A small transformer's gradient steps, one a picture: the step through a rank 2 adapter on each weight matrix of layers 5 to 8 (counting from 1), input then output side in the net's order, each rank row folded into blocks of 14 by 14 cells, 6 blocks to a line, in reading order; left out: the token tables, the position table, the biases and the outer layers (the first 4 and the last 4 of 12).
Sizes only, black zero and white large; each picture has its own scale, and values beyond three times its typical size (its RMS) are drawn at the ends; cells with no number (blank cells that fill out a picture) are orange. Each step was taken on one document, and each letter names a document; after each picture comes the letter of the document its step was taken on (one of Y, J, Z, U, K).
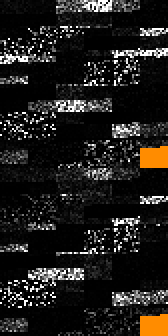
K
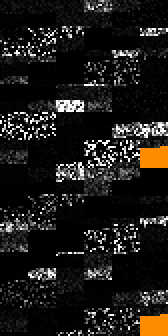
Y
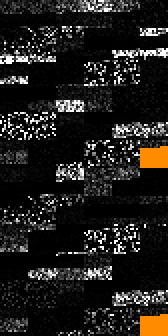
Y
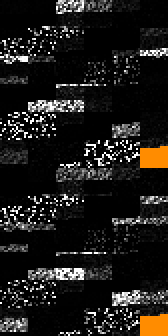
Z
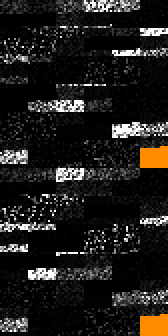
Z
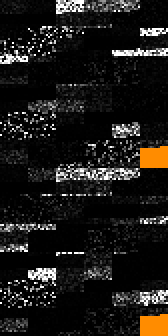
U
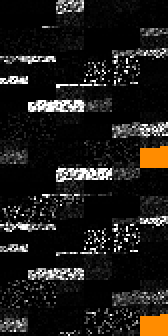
Z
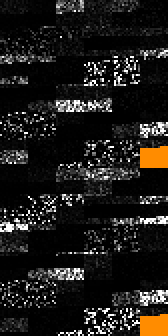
U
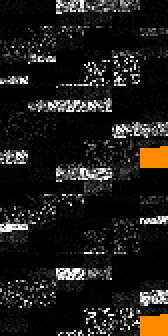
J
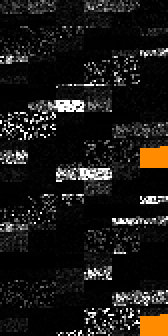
J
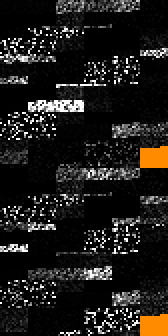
Z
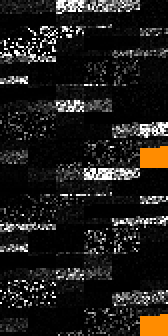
U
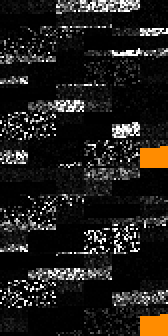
U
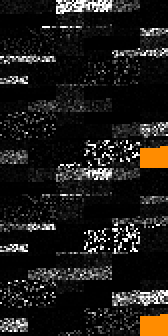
K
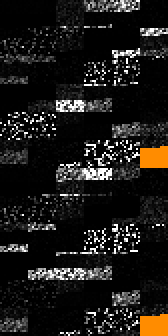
Z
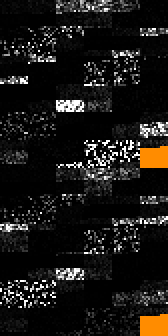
J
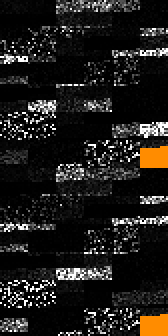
K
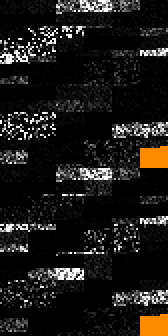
Y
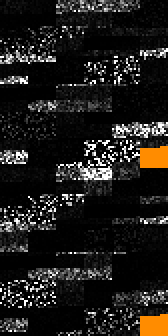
Y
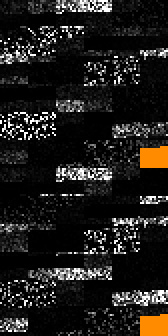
Y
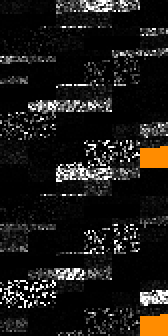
J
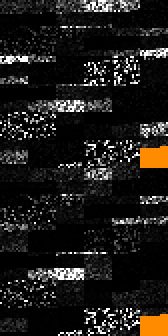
U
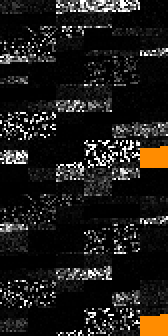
J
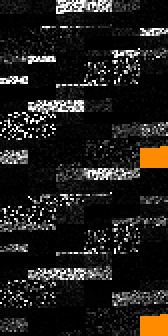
K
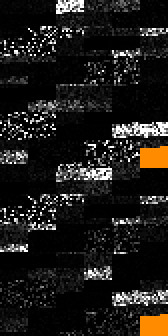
U
